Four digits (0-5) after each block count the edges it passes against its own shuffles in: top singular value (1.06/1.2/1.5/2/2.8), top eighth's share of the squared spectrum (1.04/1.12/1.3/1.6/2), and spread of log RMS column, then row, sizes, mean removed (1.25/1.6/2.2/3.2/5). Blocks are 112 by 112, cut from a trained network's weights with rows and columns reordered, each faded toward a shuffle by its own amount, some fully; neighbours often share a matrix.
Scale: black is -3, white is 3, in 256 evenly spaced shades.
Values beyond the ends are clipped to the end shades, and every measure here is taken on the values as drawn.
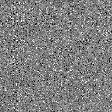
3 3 2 1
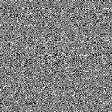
4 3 0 3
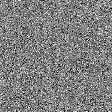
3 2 0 1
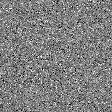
1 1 0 0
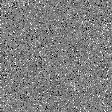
2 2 1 0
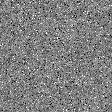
0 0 0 0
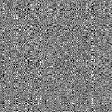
4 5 3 3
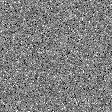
0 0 0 0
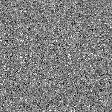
2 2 0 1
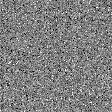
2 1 0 1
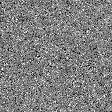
0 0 0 0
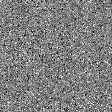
2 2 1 2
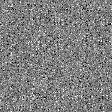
2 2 1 2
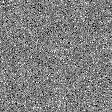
1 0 0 0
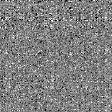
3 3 1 3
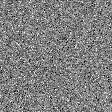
0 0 0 0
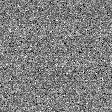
1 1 0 0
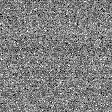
2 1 0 0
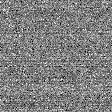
3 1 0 0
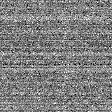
4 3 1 1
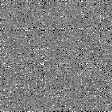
3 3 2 3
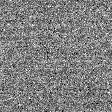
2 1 0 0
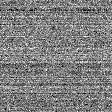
4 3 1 2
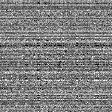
5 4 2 3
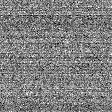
4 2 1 1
